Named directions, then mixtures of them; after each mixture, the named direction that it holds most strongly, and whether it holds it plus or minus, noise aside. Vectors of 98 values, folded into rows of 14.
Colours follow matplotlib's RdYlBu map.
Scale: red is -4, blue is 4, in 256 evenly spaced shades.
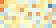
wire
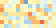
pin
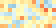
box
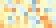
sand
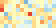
pin, plus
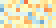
pin, minus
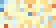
wire, minus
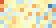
wire, plus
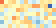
wire, plus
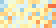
wire, minus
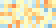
box, minus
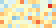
wire, minus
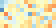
wire, minus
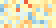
pin, minus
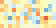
sand, plus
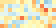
box, plus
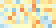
sand, minus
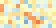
pin, plus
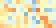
sand, plus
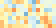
sand, plus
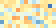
pin, minus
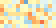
pin, plus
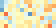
wire, minus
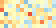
pin, plus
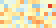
wire, minus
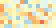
pin, plus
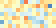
pin, minus
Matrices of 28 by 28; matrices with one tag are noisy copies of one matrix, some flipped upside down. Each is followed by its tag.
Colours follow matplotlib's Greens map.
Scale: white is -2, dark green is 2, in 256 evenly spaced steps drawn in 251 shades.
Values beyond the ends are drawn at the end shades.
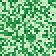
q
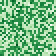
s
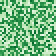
s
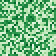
q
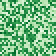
q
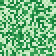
s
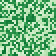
q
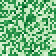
q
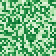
q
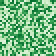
s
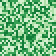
q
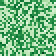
s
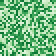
s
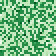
s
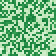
q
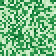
s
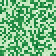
s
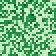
q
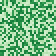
s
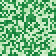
q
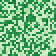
q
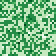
q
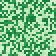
q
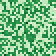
q
